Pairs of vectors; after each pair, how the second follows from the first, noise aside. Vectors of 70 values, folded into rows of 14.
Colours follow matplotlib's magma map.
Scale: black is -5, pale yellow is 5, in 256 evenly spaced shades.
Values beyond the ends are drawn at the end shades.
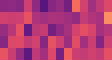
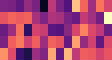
scaled up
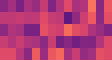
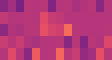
partly zeroed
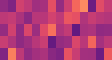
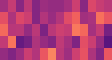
shuffled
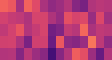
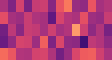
shuffled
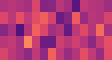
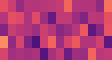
shuffled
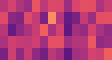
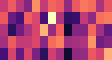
scaled up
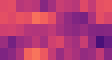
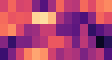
scaled up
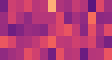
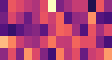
scaled up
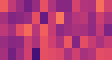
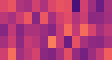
reversed
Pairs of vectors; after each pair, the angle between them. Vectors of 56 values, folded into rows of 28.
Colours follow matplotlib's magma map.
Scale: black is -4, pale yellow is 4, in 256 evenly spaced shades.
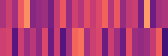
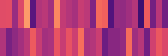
partly aligned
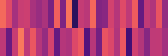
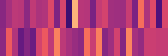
nearly opposite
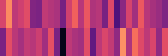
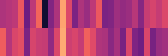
partly opposed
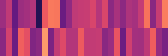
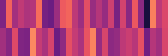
partly opposed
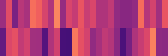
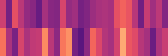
nearly opposite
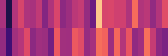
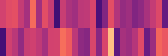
partly opposed
